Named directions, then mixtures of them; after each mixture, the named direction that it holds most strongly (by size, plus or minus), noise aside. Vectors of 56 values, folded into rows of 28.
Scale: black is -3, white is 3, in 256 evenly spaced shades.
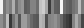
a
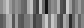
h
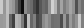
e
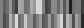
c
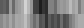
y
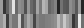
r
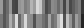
c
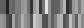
h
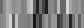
h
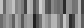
h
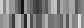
e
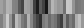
e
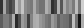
e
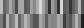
a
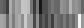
y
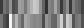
c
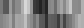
y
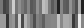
r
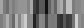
y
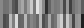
c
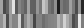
r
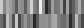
h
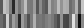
r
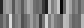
a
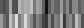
c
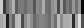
r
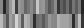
r
